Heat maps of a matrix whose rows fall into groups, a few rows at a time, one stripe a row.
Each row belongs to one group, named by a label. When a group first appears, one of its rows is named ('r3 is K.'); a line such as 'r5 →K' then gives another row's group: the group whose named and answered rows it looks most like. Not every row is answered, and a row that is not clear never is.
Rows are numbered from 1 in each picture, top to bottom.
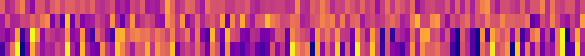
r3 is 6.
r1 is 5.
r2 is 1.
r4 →6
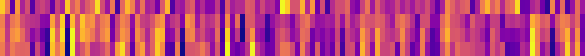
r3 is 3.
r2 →3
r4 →3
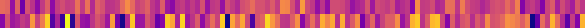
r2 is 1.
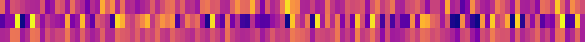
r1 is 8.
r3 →6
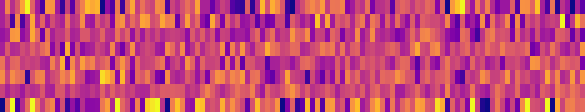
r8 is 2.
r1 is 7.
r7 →8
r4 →1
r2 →6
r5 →3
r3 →6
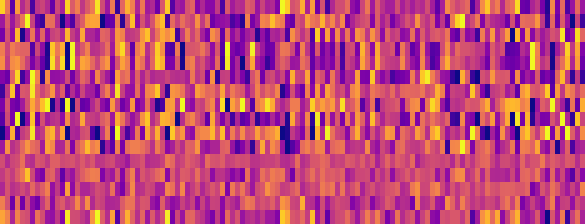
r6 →6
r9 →6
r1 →5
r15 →5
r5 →3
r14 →1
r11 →7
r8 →1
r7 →2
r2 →7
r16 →5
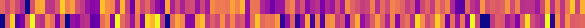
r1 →8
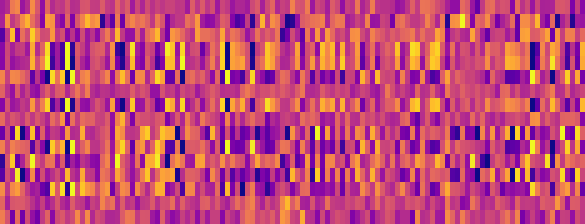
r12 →2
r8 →1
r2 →7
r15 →8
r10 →6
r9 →3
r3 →2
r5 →1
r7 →5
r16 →5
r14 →3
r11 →3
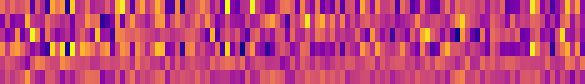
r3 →6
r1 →3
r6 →7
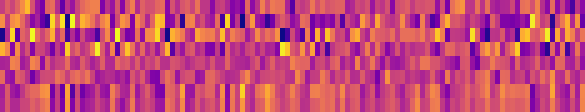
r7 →1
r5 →6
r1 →7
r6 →5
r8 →1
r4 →5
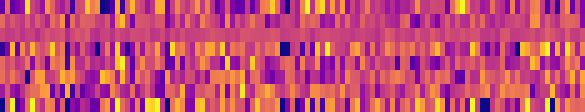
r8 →2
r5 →3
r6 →8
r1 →7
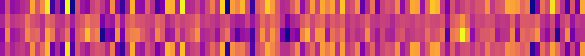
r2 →7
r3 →7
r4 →1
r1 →1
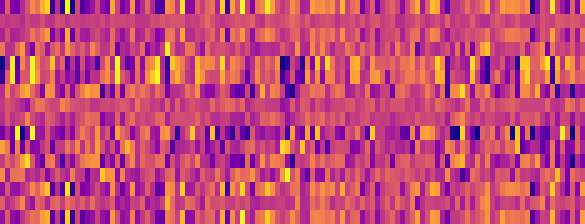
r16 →1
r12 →7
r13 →8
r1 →1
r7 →7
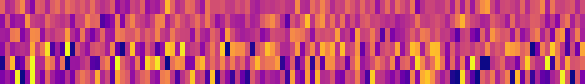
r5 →2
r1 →5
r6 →6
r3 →6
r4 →1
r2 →7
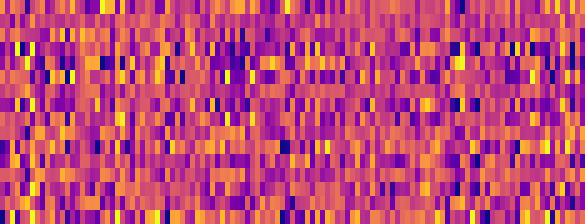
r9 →3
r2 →6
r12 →6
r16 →2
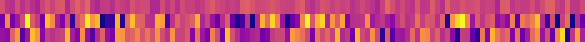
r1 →5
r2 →7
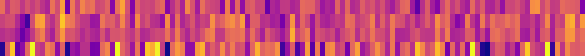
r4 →2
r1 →3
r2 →8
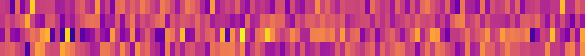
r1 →6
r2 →7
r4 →8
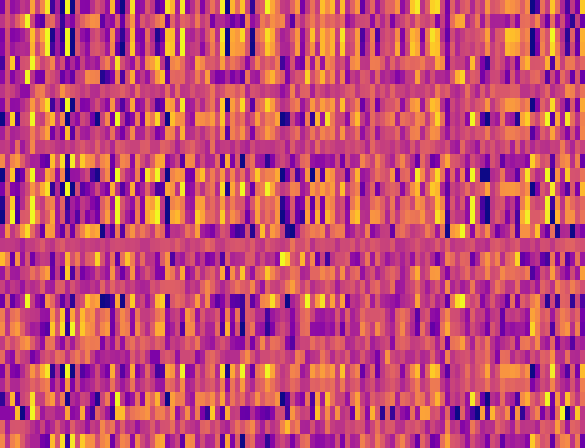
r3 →1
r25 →7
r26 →5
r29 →2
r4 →1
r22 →7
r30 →6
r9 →2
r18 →8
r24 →3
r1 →1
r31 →8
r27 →1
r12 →3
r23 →3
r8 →1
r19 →5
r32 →3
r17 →7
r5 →2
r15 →2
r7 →8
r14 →1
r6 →7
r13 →2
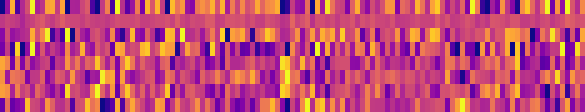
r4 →6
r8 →7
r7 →5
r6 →8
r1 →2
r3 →1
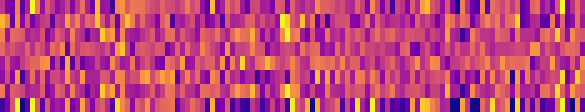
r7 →8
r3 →8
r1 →6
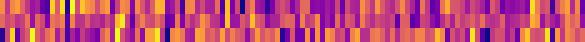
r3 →2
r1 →3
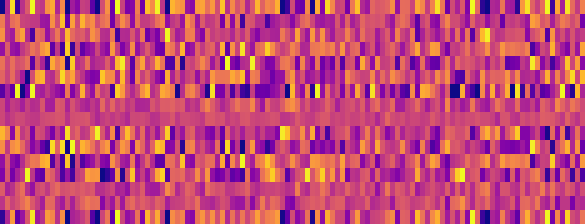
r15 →7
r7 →6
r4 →1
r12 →1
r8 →8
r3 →5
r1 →2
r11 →3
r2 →3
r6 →8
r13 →7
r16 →2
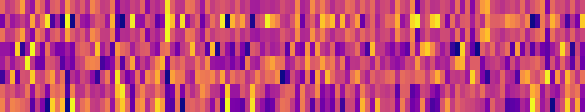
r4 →6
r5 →7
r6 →2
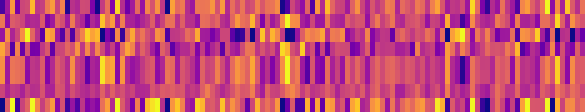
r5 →8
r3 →7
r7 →8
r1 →2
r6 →8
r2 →8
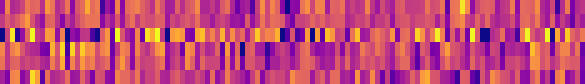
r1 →7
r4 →3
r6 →6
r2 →7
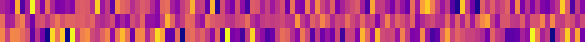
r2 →5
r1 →6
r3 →3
